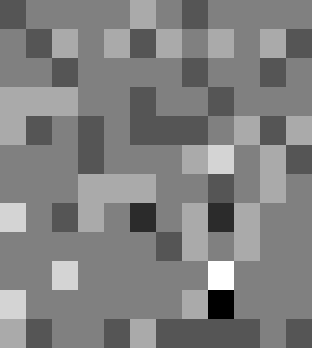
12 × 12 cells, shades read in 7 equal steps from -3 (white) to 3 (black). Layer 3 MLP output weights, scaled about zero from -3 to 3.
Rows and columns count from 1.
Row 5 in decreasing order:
1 1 1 1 1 1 0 0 0 -1 -1 -1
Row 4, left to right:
-1 -1 -1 0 0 1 0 0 1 0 0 0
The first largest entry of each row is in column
1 2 3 6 2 4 9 6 7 1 9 2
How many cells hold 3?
1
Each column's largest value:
1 1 1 1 1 2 1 1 3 1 1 1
